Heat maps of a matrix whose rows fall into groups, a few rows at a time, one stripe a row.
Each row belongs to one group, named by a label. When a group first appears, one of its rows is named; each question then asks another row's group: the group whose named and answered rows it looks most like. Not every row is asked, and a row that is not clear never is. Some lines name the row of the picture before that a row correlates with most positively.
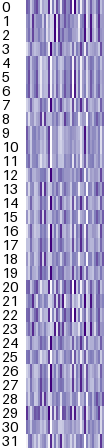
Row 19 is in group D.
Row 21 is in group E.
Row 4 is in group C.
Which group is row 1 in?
E
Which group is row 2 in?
E
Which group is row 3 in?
D
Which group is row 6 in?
C
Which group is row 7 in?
D
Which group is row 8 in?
E
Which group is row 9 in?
C
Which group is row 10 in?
C
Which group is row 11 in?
C
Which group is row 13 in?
E
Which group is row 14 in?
D
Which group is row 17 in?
D
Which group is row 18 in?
E
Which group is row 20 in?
C
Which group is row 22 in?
C
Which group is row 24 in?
D
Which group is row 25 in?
C
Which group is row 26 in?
D
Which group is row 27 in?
D
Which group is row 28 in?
E
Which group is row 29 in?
C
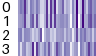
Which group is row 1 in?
E
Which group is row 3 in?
E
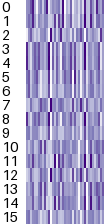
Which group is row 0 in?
E
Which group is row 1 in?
E
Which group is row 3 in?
C
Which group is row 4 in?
C
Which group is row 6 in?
C
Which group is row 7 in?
D
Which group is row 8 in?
C
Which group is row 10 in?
E
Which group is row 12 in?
D
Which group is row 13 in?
E
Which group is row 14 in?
E
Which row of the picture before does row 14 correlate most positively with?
1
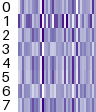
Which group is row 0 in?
D
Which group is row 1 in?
C
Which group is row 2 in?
D
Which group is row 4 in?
D
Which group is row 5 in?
D
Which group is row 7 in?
D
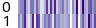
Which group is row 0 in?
E
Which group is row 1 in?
E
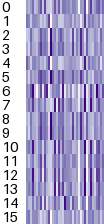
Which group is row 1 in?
C
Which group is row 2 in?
D
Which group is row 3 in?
D
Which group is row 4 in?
C
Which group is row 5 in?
D
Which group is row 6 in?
E
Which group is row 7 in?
E
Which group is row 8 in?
D
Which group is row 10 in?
E
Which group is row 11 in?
E
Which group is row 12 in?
E
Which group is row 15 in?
C
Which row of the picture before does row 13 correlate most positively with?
0
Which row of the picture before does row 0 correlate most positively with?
0
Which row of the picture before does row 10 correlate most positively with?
0
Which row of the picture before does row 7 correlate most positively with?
0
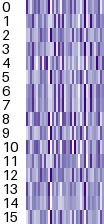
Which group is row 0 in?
C
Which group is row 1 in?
E
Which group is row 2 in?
D
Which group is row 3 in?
E
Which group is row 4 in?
E
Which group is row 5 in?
D
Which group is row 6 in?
E
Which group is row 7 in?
E
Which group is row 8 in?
C
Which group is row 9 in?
D
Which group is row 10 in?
C
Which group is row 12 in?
D
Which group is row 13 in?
C
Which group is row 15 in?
D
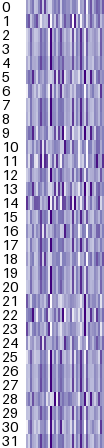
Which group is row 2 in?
D
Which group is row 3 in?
D
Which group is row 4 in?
D
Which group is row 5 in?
E
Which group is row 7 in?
D
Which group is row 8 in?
D
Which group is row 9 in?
E
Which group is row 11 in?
E
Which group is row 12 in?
D
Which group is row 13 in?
E
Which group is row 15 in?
D
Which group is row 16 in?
E
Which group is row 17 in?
D
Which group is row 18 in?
E
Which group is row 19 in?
D
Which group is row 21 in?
C
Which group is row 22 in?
E
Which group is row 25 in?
D
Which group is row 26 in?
D
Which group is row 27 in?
D
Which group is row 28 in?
E
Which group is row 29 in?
D
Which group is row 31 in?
D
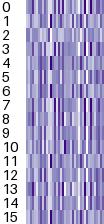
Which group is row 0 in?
E
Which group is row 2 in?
C
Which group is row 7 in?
E
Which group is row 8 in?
E
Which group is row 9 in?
E
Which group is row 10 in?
E
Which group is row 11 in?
D
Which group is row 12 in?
E
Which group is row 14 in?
E
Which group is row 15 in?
D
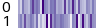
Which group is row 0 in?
D
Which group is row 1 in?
E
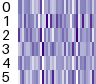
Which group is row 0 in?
C
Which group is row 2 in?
C
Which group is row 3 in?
D
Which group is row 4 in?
C
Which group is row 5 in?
D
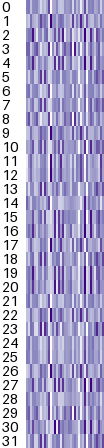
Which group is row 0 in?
C
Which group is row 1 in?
D
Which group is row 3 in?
C
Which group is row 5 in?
E
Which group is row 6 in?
C
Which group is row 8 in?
C
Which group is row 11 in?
D
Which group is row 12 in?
D
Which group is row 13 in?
E
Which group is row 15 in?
E
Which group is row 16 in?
E
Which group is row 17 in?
D
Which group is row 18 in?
E
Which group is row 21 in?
C
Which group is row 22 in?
D
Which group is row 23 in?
E
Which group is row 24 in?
C
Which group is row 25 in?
C
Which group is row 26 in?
D
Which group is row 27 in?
E
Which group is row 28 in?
C
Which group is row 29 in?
C
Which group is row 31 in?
E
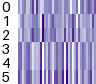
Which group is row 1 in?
D
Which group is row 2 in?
D
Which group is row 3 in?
C
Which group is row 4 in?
C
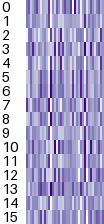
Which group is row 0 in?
C
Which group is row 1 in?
C
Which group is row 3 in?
E
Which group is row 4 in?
D
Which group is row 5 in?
D
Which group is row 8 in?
D
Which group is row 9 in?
C
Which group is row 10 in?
E
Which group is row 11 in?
C
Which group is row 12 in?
E
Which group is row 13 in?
D
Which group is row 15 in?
E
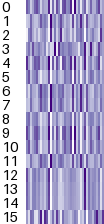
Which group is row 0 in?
C
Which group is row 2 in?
D
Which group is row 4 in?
C
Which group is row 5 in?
C
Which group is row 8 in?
C
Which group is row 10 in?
C
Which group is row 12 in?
C
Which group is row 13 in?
C
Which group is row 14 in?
C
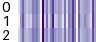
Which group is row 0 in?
D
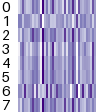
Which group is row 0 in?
D
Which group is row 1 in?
C
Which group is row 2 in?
D
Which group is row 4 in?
D
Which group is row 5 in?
D
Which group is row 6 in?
E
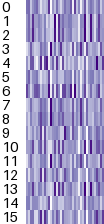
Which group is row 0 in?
C
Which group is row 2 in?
E
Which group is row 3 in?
D
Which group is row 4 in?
E
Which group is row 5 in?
C
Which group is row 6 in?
C
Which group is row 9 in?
E
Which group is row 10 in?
E
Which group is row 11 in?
D
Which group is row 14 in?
C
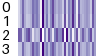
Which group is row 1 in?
D
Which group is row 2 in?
C
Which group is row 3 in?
D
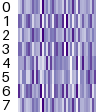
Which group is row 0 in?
D
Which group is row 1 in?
C
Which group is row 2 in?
D
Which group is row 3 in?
C
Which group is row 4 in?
E
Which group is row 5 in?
E
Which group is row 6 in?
C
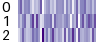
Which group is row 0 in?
C
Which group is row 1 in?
E
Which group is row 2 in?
D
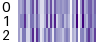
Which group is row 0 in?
E
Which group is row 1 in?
E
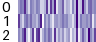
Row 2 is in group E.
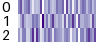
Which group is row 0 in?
C
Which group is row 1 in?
D
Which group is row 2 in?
E
